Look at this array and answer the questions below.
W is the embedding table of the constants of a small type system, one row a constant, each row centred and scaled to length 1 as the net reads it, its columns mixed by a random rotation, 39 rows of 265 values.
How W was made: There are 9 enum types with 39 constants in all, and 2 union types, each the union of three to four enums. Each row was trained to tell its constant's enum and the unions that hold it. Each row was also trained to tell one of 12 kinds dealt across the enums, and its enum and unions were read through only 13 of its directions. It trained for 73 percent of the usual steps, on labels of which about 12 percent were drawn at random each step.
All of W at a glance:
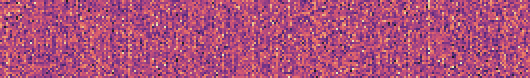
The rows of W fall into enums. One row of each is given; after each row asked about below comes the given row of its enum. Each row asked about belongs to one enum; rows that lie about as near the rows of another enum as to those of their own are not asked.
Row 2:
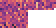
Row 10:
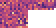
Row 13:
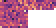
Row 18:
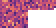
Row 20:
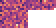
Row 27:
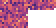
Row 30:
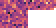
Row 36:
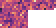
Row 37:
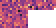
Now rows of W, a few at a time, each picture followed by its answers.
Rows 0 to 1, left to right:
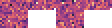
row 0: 20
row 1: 13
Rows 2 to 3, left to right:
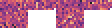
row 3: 37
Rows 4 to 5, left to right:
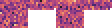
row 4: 2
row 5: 10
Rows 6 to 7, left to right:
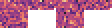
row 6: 30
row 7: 30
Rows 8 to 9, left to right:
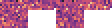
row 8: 13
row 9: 13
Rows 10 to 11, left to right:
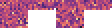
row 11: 27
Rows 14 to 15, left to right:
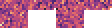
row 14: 36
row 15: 36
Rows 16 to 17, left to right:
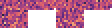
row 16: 37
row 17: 18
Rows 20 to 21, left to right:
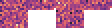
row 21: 10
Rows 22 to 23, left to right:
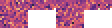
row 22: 20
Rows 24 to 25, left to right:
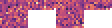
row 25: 10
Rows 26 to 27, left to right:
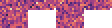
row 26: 37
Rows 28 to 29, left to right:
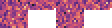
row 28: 27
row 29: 30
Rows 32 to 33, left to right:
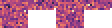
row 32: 36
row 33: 13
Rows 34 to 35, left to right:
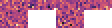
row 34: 20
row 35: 18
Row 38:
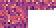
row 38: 30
